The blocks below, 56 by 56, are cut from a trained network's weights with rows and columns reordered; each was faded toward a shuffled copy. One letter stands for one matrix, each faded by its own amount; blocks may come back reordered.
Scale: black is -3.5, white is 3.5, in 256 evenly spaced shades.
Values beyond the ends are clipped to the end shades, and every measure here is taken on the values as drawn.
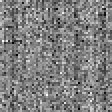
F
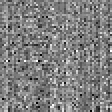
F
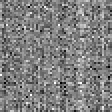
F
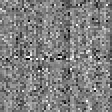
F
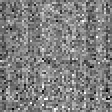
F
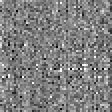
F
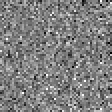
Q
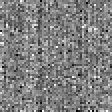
F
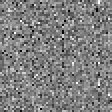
Q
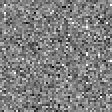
Q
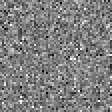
Q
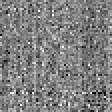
F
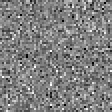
Q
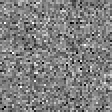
Q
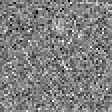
Q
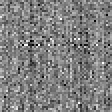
F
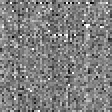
F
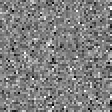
Q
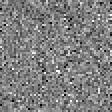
Q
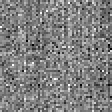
F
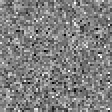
Q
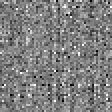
F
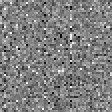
Q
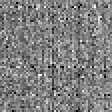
F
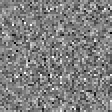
Q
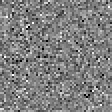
Q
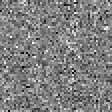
Q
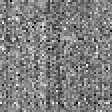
F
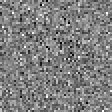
Q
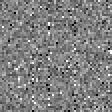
Q
